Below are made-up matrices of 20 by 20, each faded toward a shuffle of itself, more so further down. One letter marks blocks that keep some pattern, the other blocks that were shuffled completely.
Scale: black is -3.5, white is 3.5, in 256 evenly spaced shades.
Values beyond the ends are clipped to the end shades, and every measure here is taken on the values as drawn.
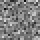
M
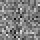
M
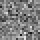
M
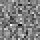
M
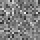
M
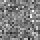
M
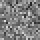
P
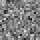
P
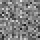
P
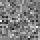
M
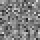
P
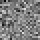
M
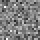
P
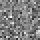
M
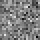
M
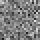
M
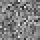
M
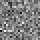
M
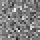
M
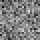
P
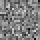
P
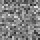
P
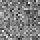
P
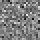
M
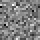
M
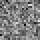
P
